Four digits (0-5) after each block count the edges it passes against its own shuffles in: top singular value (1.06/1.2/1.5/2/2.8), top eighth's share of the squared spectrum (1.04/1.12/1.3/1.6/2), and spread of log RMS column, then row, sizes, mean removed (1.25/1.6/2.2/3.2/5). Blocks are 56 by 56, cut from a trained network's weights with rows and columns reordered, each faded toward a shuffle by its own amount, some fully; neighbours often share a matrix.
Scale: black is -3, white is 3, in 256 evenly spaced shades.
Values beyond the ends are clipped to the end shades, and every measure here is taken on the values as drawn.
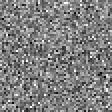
0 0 0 0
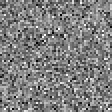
1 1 0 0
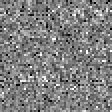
2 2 0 1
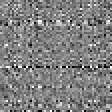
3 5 2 3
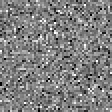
0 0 0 0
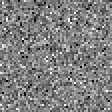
1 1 0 0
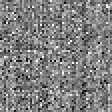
3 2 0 1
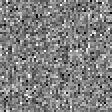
2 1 0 0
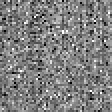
2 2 0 1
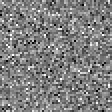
0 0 0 0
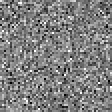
0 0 0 0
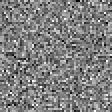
0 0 0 0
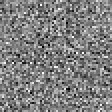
3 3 0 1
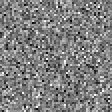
0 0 0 0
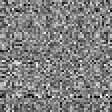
4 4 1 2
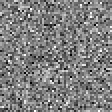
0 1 0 0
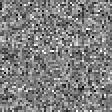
2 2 0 1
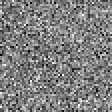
1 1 0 0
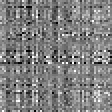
4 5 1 4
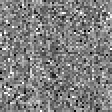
1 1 0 0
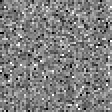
1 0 0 0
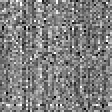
3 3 0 2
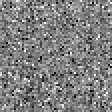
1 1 0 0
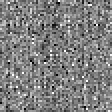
2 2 0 0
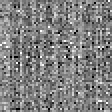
3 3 1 2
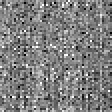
3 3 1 2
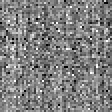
3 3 0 2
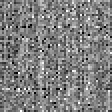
3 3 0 2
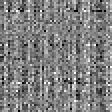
4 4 1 3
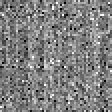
3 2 0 1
